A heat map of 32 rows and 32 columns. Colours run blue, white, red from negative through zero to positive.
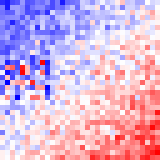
Ninth with the lowest average: top left. Histogram: bell-shaped. Ninth with the highest average: bottom right. Stripes: none. Slope: up to the bottom right. Odd patch: rougher, in the middle left.
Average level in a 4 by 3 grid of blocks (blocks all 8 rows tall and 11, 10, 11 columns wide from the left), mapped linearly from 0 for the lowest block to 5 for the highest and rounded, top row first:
0 1 2 / 1 2 3 / 2 3 4 / 3 4 5
